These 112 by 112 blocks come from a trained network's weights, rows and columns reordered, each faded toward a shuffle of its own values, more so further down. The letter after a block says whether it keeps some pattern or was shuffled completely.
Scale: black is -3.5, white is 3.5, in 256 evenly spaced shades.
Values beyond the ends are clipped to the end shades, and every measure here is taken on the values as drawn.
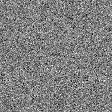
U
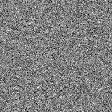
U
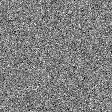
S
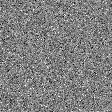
S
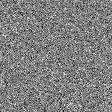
S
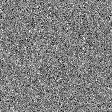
S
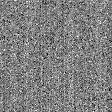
U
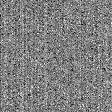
U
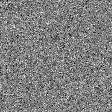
S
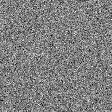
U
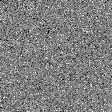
S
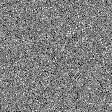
S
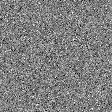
S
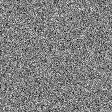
S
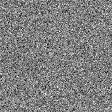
U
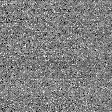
U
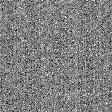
U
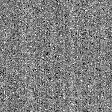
U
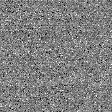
U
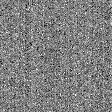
U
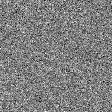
U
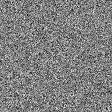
S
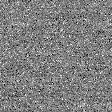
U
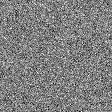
S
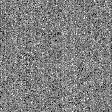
U
